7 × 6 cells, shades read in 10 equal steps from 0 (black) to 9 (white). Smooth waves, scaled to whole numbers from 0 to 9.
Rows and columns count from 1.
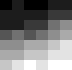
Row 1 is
0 1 0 0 1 1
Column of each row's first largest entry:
2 5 6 6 6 5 3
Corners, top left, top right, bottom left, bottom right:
0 1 7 9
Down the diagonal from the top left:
0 1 2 4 7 8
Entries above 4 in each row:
0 0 1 2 6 6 6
